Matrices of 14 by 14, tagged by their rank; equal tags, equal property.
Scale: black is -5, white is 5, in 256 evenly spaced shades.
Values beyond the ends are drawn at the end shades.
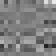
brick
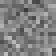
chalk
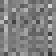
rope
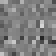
rope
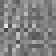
rope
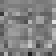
rope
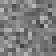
chalk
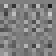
brick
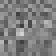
rope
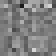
rope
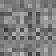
rope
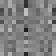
brick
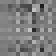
brick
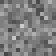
chalk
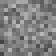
chalk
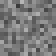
chalk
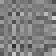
brick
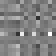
brick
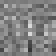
rope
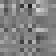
brick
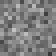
chalk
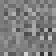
rope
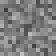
chalk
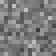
chalk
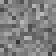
chalk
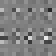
brick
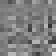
rope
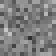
chalk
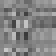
brick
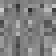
brick
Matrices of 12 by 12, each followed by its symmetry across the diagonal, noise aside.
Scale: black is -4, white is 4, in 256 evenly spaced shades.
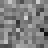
neither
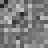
symmetric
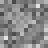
symmetric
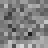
neither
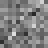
antisymmetric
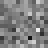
antisymmetric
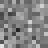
neither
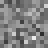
neither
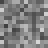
neither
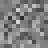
antisymmetric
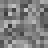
antisymmetric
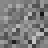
symmetric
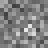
symmetric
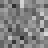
neither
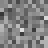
neither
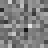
antisymmetric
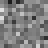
antisymmetric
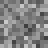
symmetric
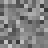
antisymmetric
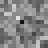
symmetric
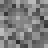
symmetric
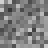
symmetric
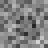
symmetric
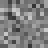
antisymmetric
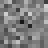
neither
